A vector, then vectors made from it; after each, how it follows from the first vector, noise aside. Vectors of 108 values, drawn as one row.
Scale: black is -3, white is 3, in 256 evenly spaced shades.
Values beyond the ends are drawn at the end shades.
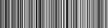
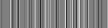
partly zeroed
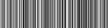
negated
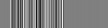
partly zeroed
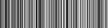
copied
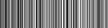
copied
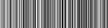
negated
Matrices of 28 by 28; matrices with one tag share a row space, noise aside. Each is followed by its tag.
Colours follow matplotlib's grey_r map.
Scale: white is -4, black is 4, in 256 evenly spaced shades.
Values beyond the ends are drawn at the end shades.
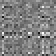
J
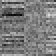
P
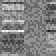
P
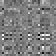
J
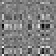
J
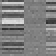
P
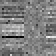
P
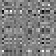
J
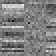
P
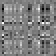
J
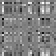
J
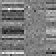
P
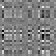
J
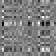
J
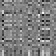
J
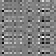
J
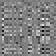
J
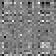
J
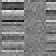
P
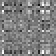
J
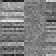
P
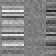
P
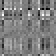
J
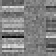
P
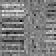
P
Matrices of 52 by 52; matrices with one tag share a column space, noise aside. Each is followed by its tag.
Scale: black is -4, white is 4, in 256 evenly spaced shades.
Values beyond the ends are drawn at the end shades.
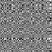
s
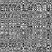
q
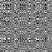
s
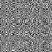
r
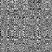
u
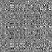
q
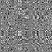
u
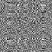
s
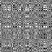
q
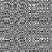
s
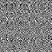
s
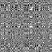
q
